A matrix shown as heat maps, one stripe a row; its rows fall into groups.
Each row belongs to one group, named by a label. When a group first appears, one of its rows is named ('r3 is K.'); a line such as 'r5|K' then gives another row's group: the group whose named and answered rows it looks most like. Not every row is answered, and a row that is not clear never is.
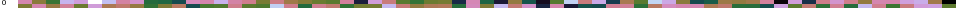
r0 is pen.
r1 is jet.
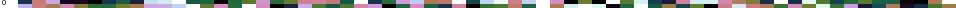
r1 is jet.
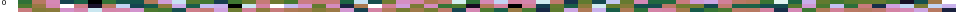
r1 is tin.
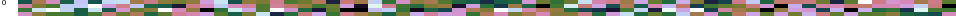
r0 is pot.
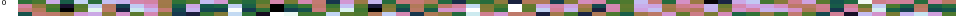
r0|pot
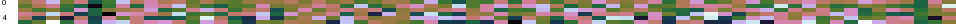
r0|pot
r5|pot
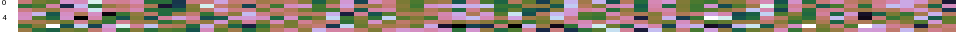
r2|pen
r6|pot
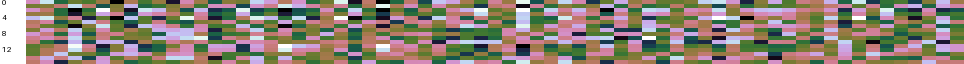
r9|jet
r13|pot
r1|tin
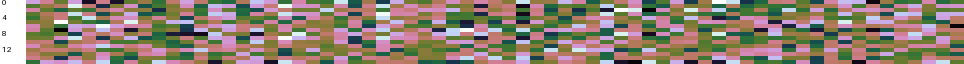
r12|jet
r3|tin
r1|tin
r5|pot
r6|pen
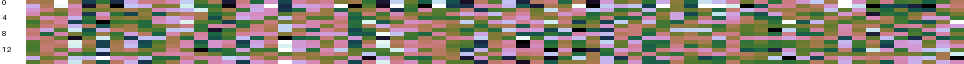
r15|tin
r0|pot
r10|tin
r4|jet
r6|tin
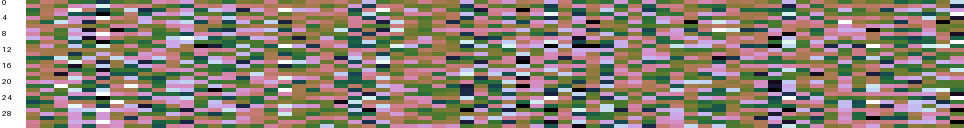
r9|jet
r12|jet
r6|pot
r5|pot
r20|jet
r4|pen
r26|tin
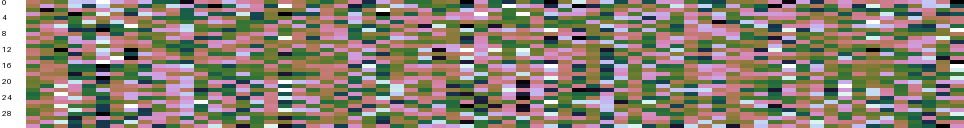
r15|pen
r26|pot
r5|pot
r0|pen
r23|pot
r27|tin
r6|pot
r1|jet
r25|jet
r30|pot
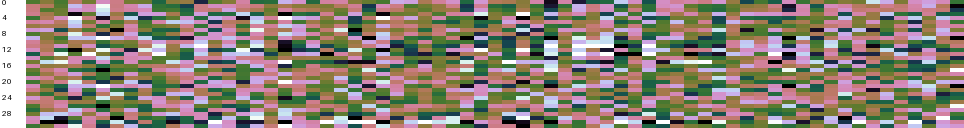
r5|jet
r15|jet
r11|jet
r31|tin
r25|jet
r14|pen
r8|tin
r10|jet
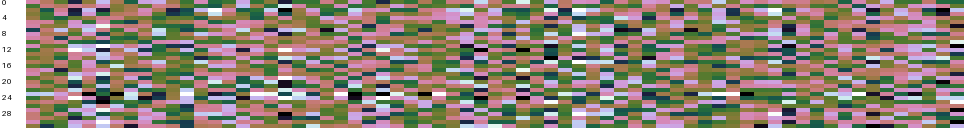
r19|tin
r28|jet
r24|tin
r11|pen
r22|tin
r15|jet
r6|pen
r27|pen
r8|jet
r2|jet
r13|pen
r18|pen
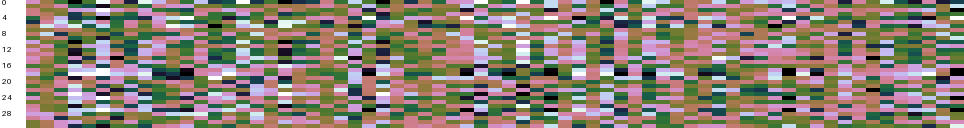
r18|pen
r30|tin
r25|tin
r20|pot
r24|pen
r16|tin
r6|jet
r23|tin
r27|pen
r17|pen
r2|pen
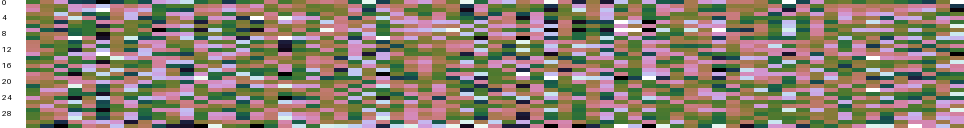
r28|tin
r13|pen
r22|pot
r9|tin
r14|pot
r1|pen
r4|tin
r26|pot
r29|tin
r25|tin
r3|pot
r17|pot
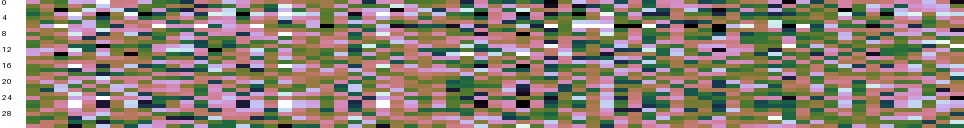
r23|tin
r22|pot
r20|jet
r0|pen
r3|tin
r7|pen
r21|pot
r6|jet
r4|tin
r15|jet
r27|jet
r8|tin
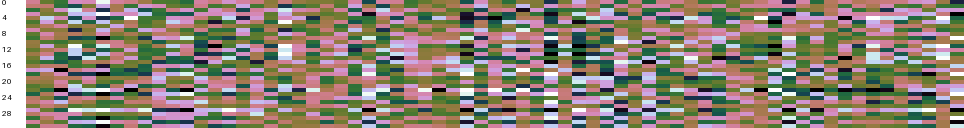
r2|tin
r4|pot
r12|tin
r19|jet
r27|pen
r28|jet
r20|jet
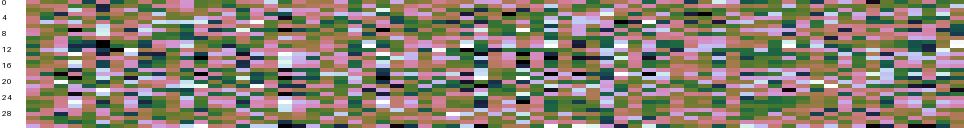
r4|jet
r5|jet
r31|jet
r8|pen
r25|tin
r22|pen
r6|pen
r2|tin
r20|pot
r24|tin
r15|tin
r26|tin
